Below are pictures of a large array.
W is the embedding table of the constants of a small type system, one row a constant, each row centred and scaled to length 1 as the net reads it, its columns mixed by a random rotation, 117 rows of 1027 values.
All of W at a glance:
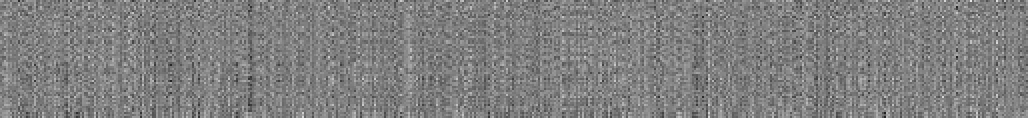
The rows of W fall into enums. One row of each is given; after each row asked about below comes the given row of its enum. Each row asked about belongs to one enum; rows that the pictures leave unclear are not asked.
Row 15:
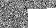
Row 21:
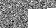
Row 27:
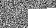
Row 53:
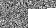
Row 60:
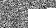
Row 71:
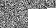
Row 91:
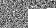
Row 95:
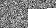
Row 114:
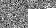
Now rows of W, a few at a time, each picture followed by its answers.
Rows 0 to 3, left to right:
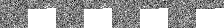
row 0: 114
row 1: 114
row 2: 91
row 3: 95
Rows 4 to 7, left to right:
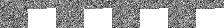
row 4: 15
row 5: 91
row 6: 95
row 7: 95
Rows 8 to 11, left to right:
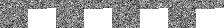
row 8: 21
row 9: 95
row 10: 114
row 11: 15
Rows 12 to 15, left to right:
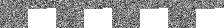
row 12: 91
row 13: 60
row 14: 27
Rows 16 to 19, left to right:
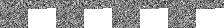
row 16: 53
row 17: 53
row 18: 91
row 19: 95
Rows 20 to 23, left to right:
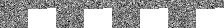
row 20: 71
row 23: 60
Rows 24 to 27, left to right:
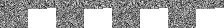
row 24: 71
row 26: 53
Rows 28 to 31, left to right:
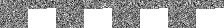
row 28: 91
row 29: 114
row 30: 53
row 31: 53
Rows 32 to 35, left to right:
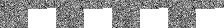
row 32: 71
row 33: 15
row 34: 60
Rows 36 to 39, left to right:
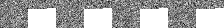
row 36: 95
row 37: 91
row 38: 60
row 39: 53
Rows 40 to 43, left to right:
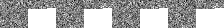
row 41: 114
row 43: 114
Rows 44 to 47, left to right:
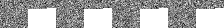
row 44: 27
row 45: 95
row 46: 60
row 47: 53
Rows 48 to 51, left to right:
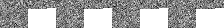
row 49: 95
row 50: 71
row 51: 95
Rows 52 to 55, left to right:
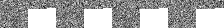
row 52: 60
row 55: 91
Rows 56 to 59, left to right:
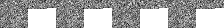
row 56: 95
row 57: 95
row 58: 53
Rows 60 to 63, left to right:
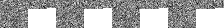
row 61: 53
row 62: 15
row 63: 71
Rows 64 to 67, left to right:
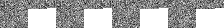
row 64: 71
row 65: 71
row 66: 27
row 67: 95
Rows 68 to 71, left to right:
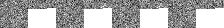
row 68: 95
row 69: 114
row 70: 114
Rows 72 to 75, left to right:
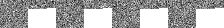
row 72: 91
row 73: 114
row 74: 71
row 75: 27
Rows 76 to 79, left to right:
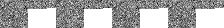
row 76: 15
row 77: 95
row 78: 15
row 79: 15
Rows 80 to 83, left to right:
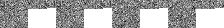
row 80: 71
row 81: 71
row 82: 21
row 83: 15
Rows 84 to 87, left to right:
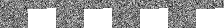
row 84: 15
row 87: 71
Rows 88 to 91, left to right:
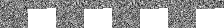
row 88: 15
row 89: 53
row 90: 53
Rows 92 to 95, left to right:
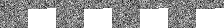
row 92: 71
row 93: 95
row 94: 114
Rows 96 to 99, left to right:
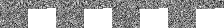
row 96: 53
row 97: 53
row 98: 15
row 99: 91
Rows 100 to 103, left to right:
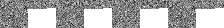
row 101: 53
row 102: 91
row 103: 15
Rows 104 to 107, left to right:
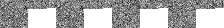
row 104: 15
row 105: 15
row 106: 114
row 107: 71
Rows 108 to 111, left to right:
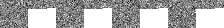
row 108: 53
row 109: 114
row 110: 114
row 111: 15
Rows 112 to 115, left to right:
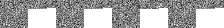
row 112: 27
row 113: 27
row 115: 27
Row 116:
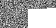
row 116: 27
